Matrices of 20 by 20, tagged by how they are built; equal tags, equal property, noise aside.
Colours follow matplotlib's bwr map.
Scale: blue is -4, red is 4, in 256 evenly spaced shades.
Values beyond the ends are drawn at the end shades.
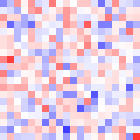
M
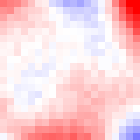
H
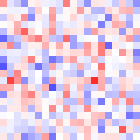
M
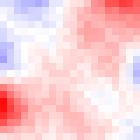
H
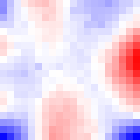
H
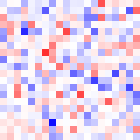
M
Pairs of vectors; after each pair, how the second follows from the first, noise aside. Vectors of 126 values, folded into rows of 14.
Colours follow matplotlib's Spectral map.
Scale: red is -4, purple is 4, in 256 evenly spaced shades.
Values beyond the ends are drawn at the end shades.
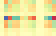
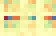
negated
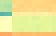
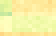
shrunk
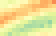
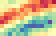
scaled up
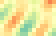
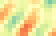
negated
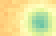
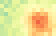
negated
